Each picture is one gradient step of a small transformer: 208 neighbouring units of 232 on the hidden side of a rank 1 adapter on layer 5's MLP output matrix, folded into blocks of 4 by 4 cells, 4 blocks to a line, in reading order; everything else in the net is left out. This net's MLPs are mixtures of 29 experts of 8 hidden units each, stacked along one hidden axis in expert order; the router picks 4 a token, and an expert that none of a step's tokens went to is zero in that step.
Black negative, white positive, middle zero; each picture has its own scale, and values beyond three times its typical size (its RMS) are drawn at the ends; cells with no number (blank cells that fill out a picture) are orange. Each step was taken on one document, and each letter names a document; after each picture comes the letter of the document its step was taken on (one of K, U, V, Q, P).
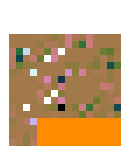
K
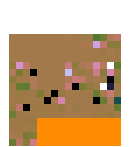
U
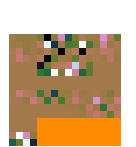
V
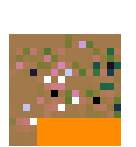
K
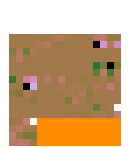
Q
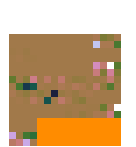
Q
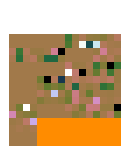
K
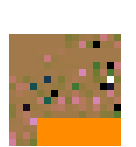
U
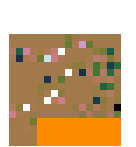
K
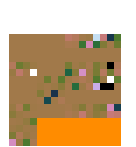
U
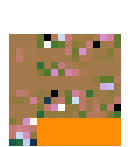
V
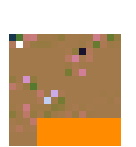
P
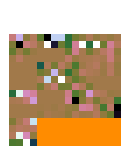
V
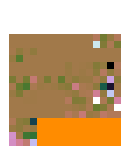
Q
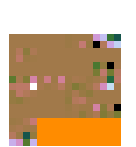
Q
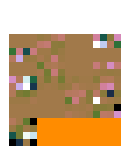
Q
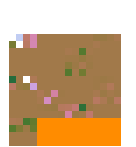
P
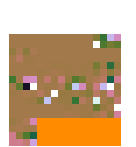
Q
